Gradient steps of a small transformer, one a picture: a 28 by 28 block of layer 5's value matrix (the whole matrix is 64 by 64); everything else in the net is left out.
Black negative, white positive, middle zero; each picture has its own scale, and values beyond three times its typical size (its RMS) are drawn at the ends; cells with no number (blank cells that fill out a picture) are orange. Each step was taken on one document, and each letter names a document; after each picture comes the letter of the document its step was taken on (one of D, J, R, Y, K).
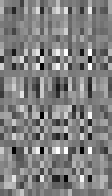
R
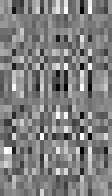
R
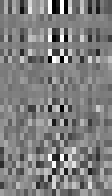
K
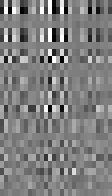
K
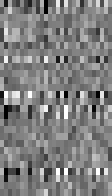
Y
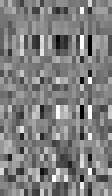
R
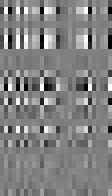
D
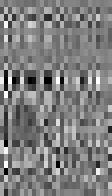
Y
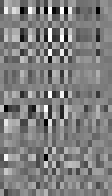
K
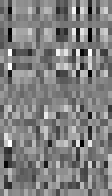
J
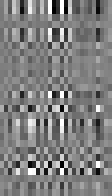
K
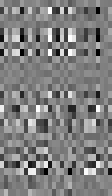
K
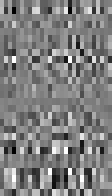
R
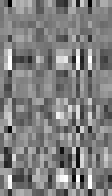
J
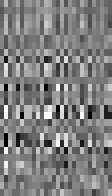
Y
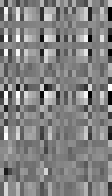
D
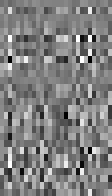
J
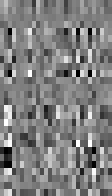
J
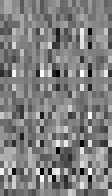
R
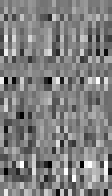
Y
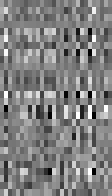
Y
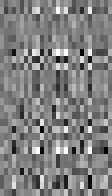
R
